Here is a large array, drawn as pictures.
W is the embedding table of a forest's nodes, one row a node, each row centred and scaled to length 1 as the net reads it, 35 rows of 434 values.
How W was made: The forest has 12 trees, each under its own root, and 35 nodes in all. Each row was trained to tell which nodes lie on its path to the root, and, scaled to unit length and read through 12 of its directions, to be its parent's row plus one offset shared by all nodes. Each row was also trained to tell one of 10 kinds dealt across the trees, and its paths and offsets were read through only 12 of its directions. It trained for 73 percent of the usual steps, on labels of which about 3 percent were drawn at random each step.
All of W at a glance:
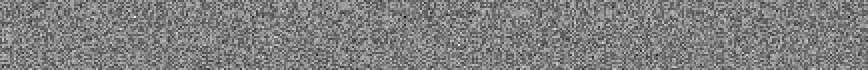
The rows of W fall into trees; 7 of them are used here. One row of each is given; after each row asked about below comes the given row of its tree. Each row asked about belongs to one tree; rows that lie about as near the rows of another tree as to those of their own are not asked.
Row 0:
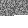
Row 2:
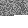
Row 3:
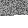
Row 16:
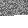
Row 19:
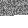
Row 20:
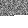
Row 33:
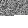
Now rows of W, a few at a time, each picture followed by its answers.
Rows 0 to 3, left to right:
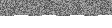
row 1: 3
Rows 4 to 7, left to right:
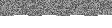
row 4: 2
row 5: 33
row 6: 33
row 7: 33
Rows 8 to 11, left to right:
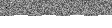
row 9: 3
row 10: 19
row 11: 20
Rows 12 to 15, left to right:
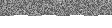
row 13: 3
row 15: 20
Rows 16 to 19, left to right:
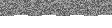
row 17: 19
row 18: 16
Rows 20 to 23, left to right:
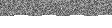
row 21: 20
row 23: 2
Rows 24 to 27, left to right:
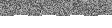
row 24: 33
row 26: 2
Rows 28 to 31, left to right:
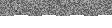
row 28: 2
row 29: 16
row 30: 20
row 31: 16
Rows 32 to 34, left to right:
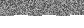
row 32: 19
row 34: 2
